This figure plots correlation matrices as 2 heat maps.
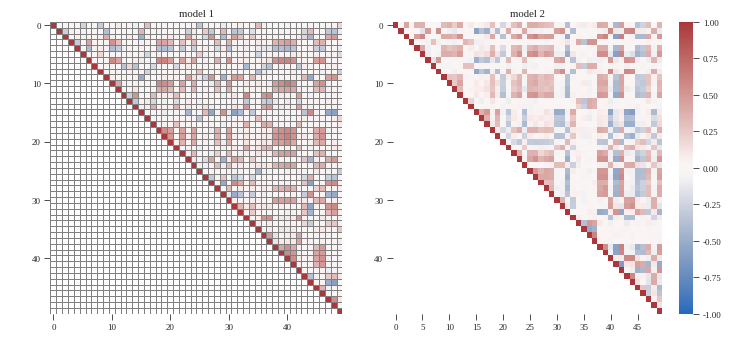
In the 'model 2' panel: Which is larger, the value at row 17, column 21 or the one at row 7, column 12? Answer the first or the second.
the second
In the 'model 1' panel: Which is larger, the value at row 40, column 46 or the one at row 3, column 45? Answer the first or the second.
the first
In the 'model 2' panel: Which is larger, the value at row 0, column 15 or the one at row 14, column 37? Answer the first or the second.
the second
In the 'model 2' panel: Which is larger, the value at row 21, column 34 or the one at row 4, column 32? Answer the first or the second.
the first
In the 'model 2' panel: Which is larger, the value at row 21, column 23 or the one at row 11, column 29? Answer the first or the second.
the second
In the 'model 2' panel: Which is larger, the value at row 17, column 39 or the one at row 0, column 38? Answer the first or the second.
the second
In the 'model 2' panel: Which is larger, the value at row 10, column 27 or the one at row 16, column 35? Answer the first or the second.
the first
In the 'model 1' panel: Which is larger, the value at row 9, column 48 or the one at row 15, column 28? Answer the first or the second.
the first
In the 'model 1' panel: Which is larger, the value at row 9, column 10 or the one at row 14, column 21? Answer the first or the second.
the second
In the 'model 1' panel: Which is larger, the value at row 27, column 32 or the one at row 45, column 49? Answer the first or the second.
the first
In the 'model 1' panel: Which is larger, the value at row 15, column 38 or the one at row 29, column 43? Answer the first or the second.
the first
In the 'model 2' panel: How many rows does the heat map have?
50
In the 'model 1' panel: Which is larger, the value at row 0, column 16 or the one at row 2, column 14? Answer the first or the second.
the first
